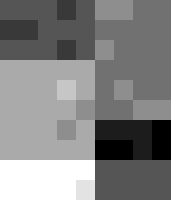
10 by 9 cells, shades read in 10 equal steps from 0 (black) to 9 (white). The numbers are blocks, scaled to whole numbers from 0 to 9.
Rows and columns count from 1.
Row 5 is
6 6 6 7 6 4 5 4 4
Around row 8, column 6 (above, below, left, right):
1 3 6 0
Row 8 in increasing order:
0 0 0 1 6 6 6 6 6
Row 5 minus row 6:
0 0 0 1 1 0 1 -1 -1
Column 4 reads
2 3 2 6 7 6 5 6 9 9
